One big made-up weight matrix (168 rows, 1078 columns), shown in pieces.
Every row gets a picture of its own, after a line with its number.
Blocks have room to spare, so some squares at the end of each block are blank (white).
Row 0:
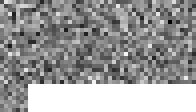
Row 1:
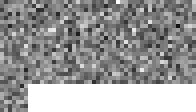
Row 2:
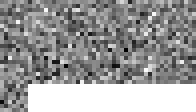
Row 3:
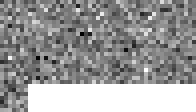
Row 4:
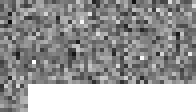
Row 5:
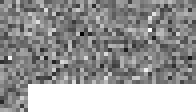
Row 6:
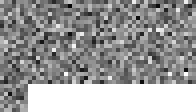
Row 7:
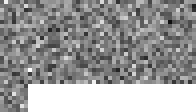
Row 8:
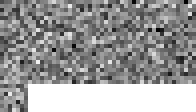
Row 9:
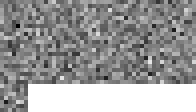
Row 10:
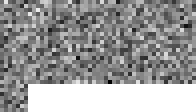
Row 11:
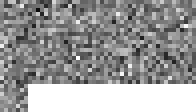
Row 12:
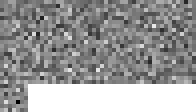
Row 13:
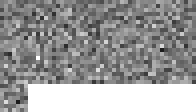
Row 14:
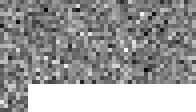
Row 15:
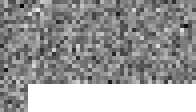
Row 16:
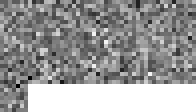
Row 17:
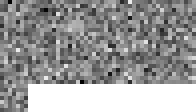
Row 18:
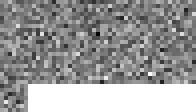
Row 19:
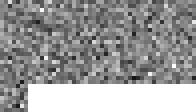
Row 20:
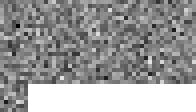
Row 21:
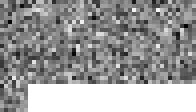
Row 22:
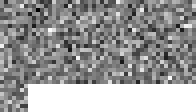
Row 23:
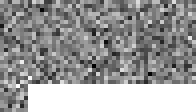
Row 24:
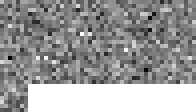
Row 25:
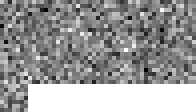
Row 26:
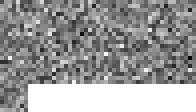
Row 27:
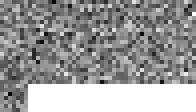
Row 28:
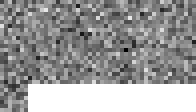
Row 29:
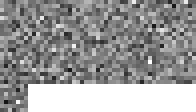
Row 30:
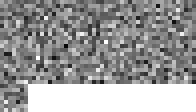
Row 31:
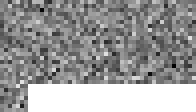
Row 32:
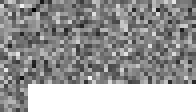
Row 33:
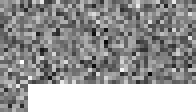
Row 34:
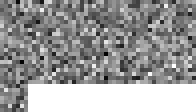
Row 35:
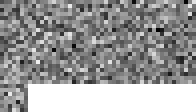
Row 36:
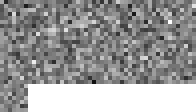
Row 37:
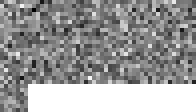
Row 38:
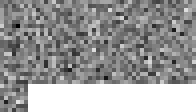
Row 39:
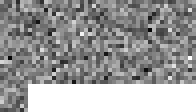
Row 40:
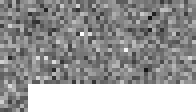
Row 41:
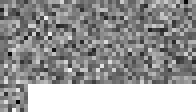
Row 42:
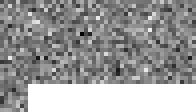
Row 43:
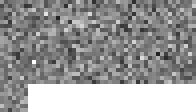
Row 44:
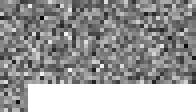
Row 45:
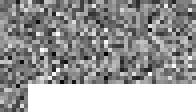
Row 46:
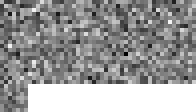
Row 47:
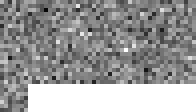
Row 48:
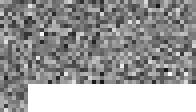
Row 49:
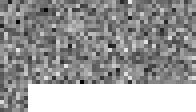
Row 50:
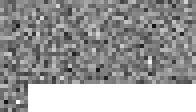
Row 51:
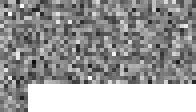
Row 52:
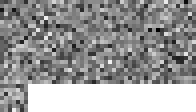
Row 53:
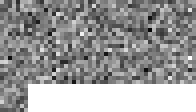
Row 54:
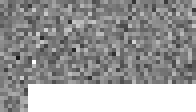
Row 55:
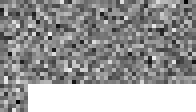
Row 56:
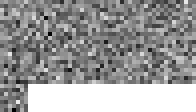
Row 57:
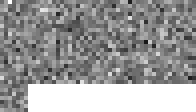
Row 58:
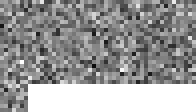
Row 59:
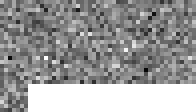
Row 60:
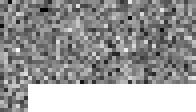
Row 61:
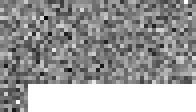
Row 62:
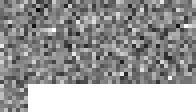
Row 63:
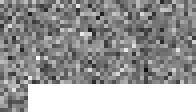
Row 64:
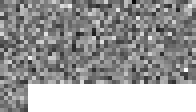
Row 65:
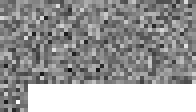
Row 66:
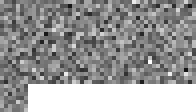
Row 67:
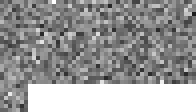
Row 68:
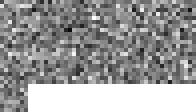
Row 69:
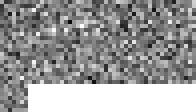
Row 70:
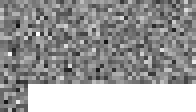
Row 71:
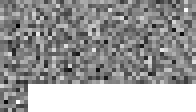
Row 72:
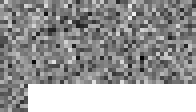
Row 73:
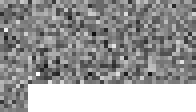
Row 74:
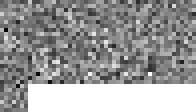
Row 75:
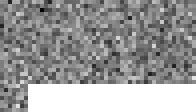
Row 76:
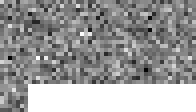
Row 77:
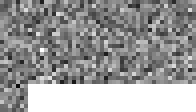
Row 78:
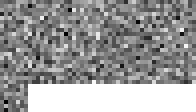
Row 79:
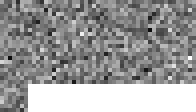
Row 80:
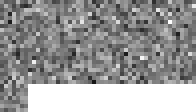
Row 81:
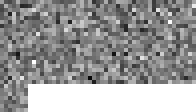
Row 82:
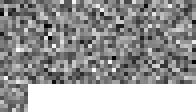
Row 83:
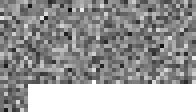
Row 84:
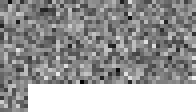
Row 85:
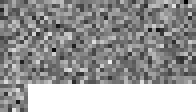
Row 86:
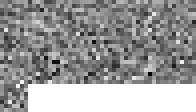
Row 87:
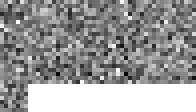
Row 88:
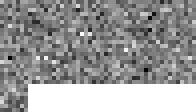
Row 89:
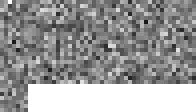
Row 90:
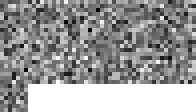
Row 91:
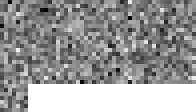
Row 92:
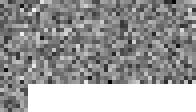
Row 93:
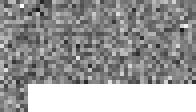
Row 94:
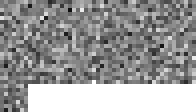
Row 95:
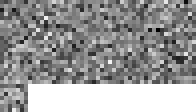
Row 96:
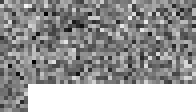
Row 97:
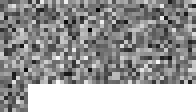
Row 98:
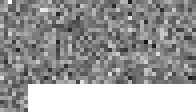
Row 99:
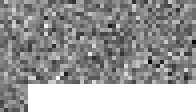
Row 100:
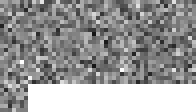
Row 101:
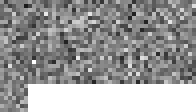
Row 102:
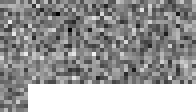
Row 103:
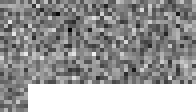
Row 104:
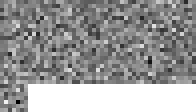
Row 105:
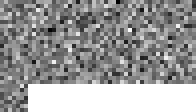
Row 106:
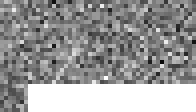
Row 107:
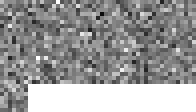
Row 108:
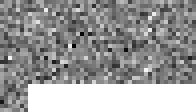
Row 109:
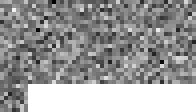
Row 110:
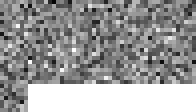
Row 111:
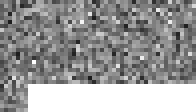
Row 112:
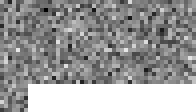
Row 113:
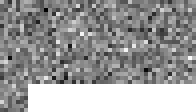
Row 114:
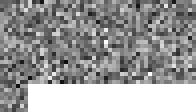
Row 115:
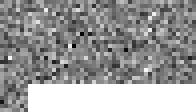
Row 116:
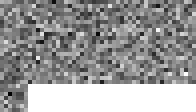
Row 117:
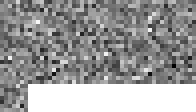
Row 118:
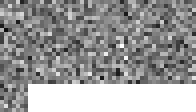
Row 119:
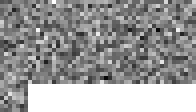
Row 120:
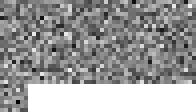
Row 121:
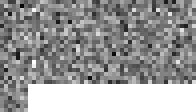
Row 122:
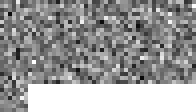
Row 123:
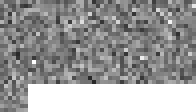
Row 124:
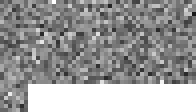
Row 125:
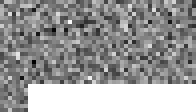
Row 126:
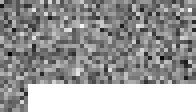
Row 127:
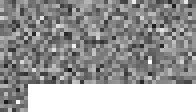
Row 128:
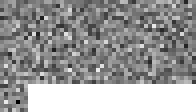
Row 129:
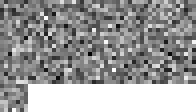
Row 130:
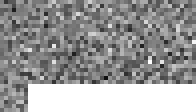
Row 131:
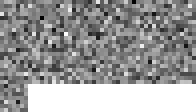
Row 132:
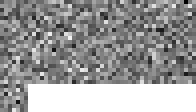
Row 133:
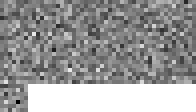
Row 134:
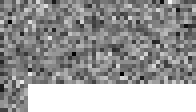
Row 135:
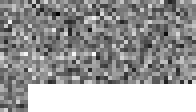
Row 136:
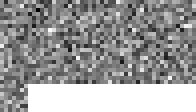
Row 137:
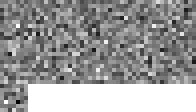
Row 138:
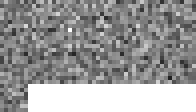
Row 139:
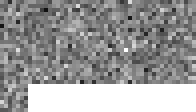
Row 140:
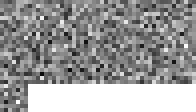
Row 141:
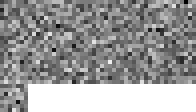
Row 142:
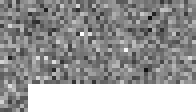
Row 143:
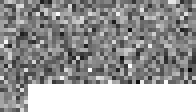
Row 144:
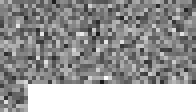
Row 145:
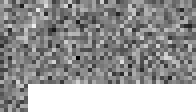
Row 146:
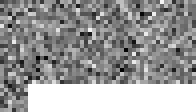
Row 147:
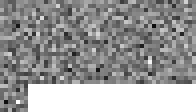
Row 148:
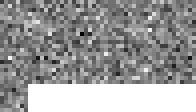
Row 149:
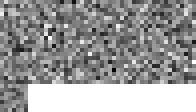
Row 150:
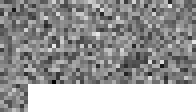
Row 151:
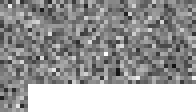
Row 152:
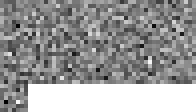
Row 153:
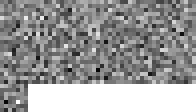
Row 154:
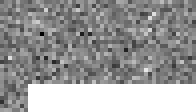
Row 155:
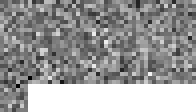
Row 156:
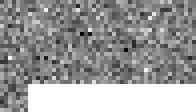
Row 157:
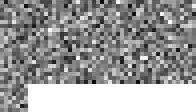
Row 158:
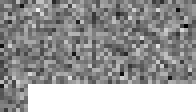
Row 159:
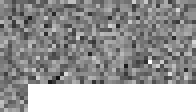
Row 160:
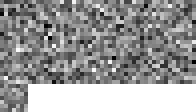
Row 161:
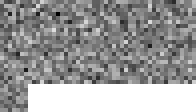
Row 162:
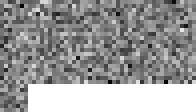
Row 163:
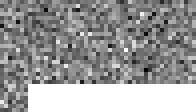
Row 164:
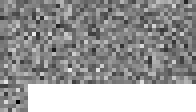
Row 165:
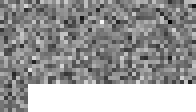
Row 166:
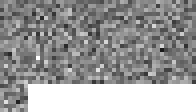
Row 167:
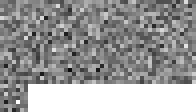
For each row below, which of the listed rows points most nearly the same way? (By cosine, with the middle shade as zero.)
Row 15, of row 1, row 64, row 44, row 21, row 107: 21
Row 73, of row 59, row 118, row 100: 100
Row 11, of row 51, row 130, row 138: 51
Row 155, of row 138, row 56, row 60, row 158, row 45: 45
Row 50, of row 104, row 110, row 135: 135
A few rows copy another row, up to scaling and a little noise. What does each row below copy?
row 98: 57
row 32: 37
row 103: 102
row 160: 82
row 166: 13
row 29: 127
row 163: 14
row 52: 95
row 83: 94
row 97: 90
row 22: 136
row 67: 124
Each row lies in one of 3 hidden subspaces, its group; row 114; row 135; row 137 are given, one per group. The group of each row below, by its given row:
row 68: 135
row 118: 114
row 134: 135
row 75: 114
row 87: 114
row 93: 135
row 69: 135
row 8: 137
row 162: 135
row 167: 137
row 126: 135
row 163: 114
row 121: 135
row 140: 137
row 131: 137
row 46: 135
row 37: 135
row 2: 114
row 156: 114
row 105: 135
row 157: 135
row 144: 137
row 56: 137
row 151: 114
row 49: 114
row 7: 135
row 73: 114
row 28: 114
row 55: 137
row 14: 114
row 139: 114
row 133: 137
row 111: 135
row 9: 137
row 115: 114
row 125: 135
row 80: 135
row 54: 135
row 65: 137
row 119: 137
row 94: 137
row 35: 137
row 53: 114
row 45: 114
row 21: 135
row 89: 114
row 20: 137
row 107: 114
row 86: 114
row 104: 137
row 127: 137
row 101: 135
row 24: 114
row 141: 137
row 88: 114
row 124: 137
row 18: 137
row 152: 137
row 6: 137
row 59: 114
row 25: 114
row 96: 135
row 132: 137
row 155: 114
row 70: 137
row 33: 114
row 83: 137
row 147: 137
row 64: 137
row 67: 137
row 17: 114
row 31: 114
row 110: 137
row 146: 114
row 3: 114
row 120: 137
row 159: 137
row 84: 114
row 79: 114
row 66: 137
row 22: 135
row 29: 137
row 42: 114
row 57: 114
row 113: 114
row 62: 135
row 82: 137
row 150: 137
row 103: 135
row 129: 137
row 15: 135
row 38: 137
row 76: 114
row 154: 114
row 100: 114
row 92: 135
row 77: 114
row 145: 135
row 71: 137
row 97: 135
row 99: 137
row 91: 114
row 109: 137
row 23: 114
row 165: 135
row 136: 135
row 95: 137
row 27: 137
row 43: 135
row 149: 137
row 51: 135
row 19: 114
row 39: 114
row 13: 137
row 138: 135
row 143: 135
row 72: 135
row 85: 137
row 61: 137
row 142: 114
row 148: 114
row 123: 135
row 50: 137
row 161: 135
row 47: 114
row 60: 114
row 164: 137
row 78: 137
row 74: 114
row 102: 135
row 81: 135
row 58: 114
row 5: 114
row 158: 135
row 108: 114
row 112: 114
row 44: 137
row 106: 137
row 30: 137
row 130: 137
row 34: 114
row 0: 135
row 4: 135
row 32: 135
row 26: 114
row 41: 137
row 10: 135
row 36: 135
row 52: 137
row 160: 137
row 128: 137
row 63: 114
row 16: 114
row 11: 135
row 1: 135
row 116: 137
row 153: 137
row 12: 137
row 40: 114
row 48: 137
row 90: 135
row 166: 137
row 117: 114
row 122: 135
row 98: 114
